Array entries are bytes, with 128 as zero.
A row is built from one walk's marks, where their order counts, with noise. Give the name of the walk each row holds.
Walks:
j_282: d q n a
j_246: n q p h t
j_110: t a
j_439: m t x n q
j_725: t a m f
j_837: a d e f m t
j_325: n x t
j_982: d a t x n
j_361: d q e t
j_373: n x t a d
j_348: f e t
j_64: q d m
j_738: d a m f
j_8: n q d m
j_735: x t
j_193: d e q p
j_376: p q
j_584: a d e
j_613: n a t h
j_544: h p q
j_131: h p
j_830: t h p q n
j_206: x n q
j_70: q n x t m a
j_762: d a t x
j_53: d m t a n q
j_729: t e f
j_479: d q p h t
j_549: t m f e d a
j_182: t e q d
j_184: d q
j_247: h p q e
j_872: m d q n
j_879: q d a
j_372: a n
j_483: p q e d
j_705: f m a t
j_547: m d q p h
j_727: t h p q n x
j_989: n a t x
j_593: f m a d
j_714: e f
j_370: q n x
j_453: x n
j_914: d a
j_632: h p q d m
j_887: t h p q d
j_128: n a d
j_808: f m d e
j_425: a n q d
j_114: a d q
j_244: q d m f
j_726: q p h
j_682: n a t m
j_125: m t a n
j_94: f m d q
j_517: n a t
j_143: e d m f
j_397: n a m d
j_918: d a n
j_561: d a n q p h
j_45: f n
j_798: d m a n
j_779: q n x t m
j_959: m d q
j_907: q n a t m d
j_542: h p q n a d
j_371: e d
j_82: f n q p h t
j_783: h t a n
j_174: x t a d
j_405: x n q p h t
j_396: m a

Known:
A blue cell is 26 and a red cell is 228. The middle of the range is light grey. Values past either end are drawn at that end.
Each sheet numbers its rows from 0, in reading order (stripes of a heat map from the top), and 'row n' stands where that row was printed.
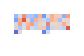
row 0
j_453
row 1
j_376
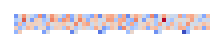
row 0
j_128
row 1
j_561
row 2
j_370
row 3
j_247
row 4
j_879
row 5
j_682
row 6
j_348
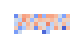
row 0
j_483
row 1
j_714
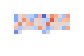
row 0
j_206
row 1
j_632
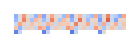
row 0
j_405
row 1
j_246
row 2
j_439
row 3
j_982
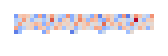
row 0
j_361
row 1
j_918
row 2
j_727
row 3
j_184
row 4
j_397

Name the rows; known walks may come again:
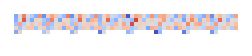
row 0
j_373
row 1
j_879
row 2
j_542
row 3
j_517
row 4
j_64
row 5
j_348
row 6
j_370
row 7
j_53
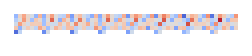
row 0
j_82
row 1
j_783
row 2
j_439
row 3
j_613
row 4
j_549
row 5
j_738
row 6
j_959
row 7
j_397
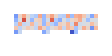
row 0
j_70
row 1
j_110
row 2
j_729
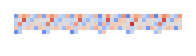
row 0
j_837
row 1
j_725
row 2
j_705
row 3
j_128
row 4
j_244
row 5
j_593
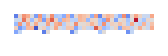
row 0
j_371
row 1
j_453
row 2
j_376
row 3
j_114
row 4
j_682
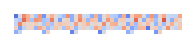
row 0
j_547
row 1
j_282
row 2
j_727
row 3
j_206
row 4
j_584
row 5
j_372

